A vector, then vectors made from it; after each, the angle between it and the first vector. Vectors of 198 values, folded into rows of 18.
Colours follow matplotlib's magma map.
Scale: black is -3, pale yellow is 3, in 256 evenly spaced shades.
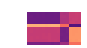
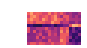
nearly opposite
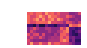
nearly opposite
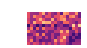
partly opposed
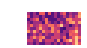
partly aligned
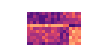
nearly parallel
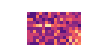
partly aligned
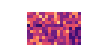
partly opposed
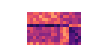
nearly opposite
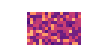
orthogonal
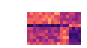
nearly opposite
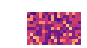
orthogonal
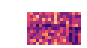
partly opposed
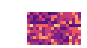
partly aligned
